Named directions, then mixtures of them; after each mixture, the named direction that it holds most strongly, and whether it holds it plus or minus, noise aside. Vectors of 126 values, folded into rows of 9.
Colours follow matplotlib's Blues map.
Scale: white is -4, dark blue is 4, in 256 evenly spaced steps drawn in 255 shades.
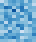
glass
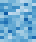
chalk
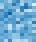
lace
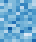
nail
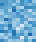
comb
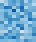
glass, plus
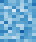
glass, minus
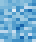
comb, minus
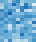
lace, plus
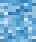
chalk, minus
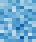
comb, minus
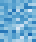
comb, plus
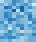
glass, plus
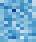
glass, plus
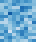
chalk, minus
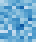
comb, minus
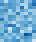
nail, minus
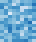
lace, minus
